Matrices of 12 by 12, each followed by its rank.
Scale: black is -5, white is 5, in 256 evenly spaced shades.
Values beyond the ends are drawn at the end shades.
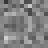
two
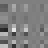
one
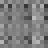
two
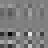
one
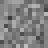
full rank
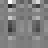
one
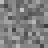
full rank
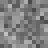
full rank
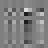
one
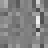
two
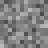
full rank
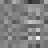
two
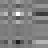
one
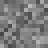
full rank
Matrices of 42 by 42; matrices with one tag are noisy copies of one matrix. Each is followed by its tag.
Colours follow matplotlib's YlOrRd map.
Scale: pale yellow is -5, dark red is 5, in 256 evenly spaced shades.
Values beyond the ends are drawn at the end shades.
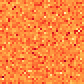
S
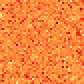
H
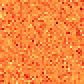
H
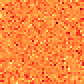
H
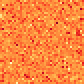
H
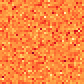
S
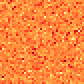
S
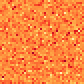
S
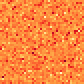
S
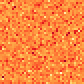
S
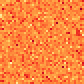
H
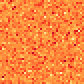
S
